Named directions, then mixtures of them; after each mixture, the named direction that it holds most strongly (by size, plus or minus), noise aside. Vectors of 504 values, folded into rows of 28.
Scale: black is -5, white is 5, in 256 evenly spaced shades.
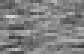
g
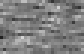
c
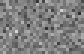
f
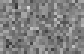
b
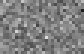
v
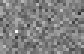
f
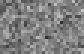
v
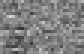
g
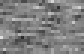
c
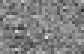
v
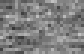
g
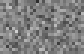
f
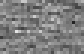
c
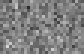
b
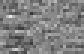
g
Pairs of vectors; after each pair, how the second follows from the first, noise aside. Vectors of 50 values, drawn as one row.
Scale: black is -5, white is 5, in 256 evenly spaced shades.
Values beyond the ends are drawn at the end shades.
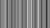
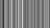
reversed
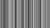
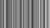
shuffled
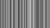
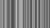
reversed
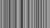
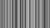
shuffled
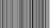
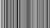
reversed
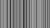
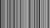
shuffled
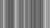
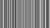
sign-scrambled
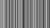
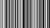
scaled up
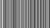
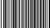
scaled up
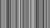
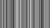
reversed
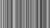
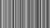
sign-scrambled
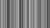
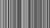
sign-scrambled
